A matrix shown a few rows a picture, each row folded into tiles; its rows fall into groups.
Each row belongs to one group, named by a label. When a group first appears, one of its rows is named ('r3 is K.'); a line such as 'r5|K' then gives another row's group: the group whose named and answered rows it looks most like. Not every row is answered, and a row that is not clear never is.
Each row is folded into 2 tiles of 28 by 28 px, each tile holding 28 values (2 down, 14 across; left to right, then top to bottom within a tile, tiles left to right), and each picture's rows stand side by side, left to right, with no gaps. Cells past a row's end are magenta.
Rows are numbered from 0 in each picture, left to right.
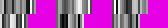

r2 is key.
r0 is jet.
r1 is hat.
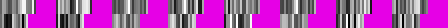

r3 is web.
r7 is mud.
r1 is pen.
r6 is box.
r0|hat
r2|web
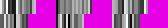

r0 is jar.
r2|hat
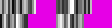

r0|jar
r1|web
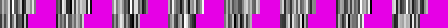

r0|pen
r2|key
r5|mud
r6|box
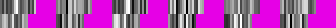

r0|web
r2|web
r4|mud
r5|mud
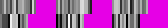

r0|hat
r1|mud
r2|jar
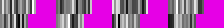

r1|web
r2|jar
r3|mud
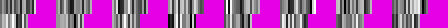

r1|key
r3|mud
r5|jar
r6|mud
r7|mud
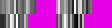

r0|mud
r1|key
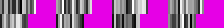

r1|jar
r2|pen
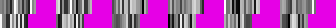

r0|jet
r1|mud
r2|hat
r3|mud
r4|jar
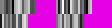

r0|box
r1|jar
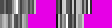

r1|box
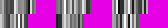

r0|jet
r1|mud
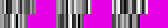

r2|jar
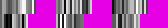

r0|hat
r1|jar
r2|box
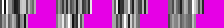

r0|key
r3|box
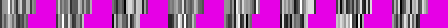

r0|pen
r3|mud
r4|hat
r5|pen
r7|jet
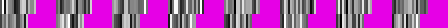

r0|key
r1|web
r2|hat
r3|box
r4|hat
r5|jar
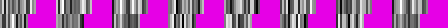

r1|jar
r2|pen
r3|jar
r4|web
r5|jet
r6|box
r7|pen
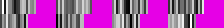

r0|key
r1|pen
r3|key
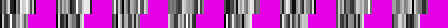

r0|box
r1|pen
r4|box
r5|box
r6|pen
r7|web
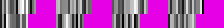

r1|jet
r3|box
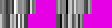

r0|jet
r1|hat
